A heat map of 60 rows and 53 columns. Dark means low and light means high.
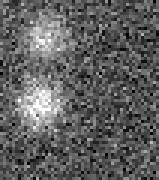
Ninth with the highest average: middle left. Odd rows or columns: none. Average level on the scale: 40%. Bumps: two.
